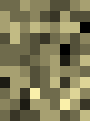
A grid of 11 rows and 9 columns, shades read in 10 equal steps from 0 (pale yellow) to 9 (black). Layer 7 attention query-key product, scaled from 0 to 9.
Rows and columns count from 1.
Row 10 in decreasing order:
8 7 5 5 4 3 3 3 0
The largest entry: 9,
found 2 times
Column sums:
52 45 56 48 49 47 52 45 48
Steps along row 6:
same up down down down up down down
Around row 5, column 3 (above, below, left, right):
5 6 5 6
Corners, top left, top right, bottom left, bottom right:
5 3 5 2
